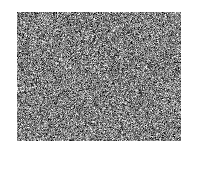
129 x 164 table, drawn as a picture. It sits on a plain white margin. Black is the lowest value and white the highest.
Average level on the scale: 50%. Seam: none. Grain: fine. Mirror symmetry: none. Histogram: bell-shaped.
